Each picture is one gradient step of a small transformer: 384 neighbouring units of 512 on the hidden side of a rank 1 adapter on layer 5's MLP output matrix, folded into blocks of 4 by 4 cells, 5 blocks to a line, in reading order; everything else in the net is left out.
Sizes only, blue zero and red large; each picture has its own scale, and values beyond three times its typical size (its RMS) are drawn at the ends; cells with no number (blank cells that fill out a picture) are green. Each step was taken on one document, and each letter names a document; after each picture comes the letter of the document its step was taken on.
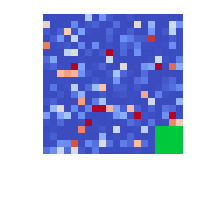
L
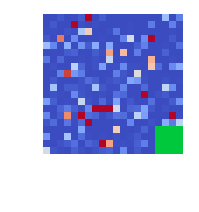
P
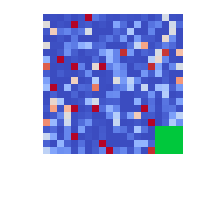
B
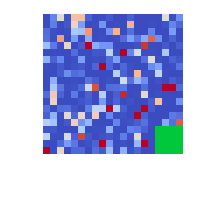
P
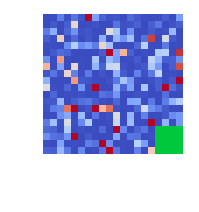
B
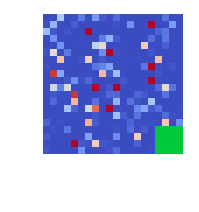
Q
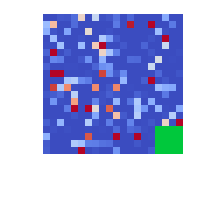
Q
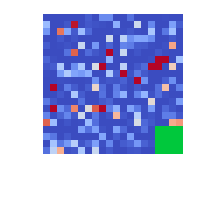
L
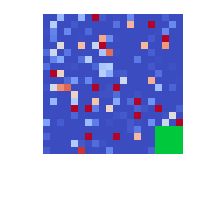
Q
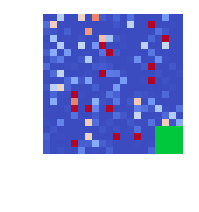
Q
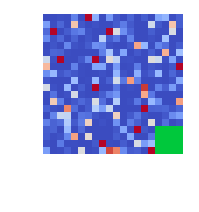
B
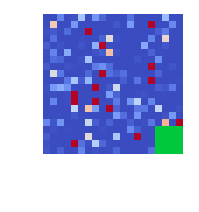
Q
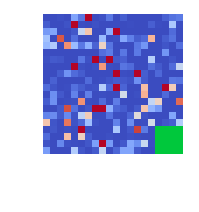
P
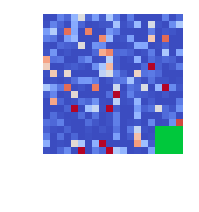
B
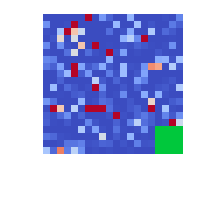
L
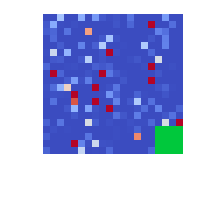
Q
